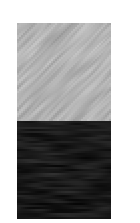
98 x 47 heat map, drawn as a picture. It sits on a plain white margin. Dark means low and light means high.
The table splits into 2 rows of 1 panel. Panel 1,1: high, slanting up to the right, faint in contrast. Panel 2,1: very low, streaked across, faint in contrast.
